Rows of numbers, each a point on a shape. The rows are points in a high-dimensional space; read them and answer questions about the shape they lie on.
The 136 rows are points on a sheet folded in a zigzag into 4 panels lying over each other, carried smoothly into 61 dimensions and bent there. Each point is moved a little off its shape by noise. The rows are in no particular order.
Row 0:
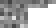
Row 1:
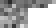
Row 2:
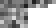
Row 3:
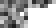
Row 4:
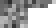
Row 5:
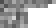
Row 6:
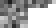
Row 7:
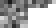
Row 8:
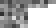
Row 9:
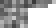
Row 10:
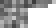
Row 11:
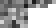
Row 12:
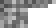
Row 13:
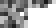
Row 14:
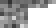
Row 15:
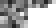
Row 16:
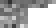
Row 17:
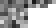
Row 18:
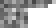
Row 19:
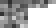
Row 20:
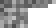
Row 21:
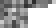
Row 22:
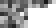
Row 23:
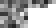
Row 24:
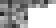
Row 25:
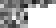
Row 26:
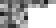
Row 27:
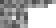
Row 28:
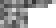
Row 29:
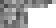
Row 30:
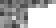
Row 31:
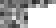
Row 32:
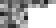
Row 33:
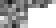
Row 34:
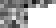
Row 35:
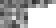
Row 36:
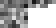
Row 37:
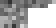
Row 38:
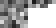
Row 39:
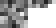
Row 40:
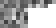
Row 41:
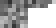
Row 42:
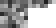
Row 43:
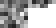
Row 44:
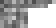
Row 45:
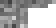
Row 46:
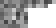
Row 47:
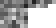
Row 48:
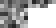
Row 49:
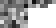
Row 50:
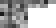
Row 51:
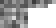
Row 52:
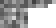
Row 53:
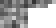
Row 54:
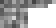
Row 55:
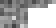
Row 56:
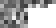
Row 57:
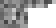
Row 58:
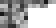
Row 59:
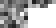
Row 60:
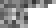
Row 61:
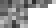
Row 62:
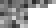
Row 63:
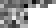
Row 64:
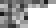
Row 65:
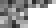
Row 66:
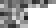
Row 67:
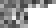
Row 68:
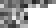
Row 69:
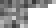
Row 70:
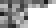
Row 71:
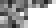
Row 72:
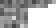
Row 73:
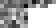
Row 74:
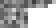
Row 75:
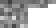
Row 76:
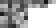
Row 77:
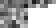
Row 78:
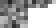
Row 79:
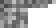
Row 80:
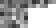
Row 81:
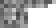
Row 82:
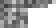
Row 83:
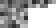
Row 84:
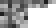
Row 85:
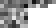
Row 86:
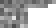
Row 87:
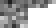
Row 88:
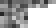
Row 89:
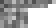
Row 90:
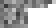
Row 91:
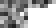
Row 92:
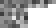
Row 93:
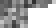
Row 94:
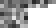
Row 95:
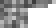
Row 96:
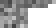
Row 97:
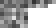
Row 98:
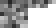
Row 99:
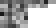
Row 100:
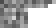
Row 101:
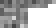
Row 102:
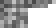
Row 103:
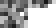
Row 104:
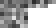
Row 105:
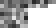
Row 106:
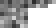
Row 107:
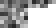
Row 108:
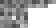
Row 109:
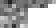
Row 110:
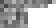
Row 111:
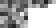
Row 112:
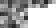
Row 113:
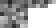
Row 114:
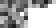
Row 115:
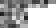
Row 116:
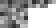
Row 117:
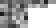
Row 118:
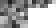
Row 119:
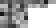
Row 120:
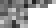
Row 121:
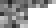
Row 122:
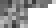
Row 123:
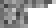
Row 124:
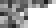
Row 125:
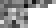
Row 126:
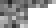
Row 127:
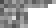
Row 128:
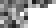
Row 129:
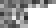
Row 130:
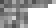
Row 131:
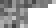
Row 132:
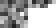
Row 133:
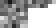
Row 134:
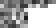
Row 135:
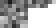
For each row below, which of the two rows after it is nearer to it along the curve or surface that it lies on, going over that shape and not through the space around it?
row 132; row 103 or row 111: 103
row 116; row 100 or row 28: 28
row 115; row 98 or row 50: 50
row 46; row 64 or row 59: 64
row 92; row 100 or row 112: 100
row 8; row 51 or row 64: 64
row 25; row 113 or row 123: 123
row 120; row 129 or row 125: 125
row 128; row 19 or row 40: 19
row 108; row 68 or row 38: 68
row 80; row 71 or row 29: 29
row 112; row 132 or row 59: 59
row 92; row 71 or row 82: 82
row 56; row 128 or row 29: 29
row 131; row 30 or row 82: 82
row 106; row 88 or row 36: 36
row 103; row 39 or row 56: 39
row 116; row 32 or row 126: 126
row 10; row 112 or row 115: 112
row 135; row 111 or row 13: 13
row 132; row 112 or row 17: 17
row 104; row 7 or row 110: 110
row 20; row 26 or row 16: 16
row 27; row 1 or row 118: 1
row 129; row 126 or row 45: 45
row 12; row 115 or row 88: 88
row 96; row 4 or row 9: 9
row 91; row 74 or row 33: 33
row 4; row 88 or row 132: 132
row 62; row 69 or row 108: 69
